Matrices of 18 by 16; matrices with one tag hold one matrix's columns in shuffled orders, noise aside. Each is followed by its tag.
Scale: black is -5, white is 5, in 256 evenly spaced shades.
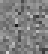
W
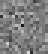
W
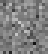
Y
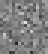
Y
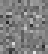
W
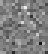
Y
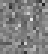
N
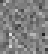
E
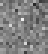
N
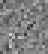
E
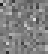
N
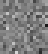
W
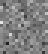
Y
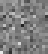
W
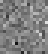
Y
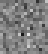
E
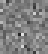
E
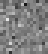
N
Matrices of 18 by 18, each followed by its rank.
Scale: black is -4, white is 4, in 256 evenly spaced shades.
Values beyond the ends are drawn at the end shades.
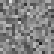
full rank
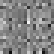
three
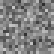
full rank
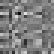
three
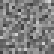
full rank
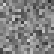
full rank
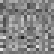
three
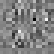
three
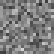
full rank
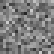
full rank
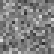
full rank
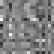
three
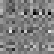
three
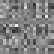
three
